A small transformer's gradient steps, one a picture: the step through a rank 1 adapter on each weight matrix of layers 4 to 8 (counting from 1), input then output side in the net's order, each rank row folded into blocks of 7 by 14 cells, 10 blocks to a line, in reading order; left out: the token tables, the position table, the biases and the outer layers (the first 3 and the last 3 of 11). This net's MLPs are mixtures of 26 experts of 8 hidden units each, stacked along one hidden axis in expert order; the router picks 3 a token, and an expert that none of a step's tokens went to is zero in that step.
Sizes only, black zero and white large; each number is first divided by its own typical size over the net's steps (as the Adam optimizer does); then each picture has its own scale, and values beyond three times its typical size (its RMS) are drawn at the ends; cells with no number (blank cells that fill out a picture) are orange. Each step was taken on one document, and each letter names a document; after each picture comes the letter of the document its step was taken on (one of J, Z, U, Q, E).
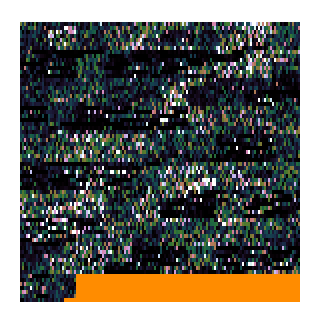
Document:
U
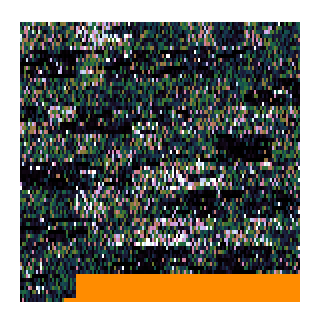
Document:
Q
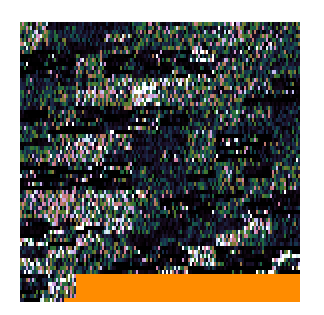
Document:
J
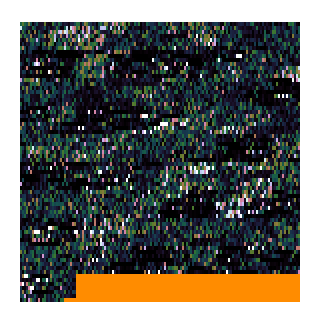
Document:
U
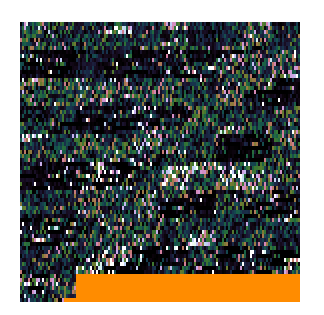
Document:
U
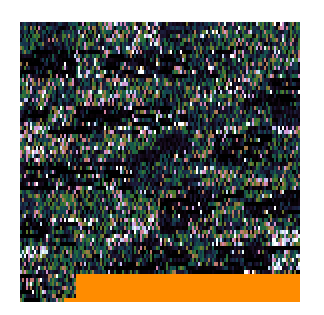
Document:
J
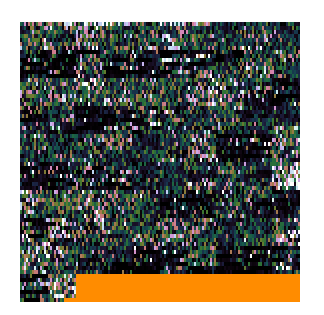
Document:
Q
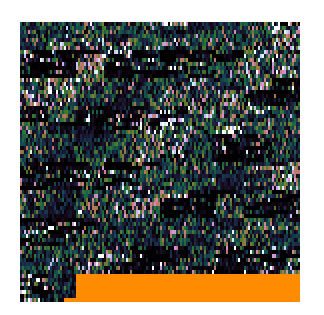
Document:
U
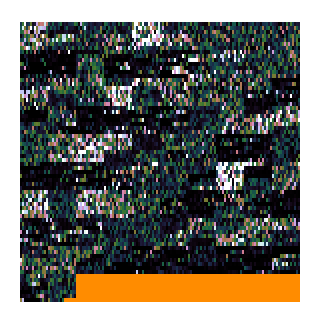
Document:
J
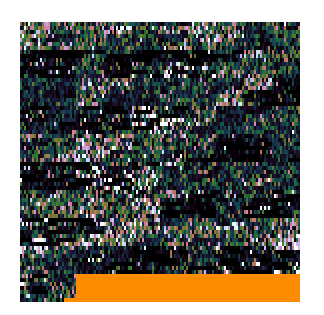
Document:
U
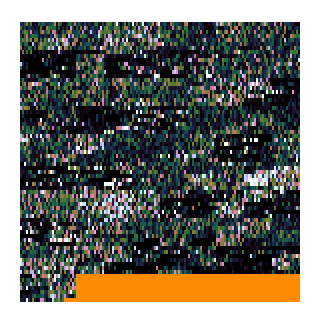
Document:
J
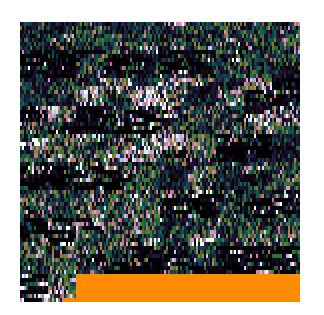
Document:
Q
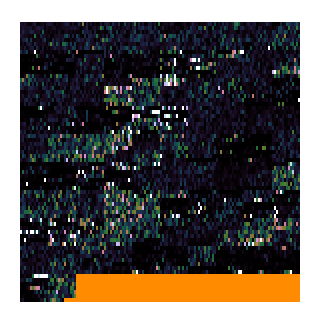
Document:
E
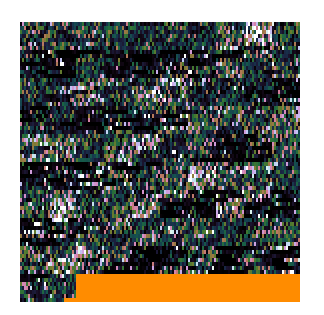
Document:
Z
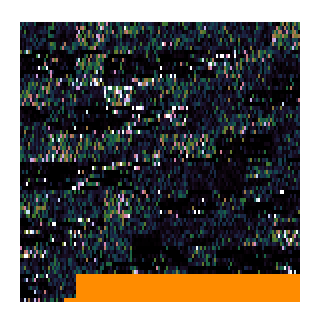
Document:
E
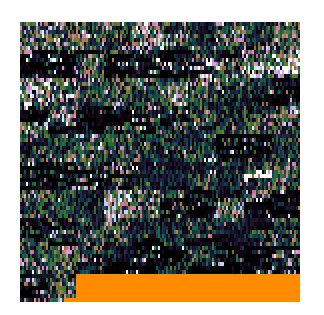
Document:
J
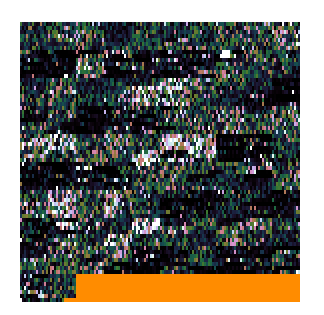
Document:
Q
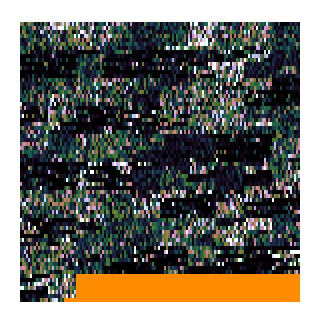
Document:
Q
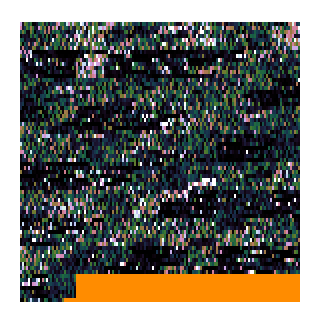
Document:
U
